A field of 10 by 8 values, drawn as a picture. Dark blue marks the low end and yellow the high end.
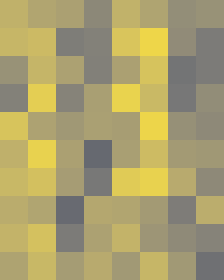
The bottom middle is the smoothest part. On average the colour sits 70% of the way up the scale. Upright stripes repeat 2 times across the table.
